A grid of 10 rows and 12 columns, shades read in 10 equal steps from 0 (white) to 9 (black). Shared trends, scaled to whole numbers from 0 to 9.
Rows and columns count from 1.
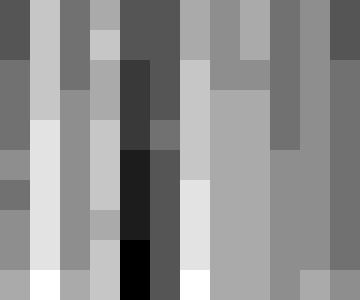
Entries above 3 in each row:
8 8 9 7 7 7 7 7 7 4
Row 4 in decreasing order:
7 6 5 5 5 4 4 3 3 3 2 2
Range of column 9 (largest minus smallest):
1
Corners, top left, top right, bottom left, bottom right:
6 6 3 4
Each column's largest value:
6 2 5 3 9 6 3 4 4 5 4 6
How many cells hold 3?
25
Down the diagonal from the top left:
6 2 5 3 7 6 1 3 3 4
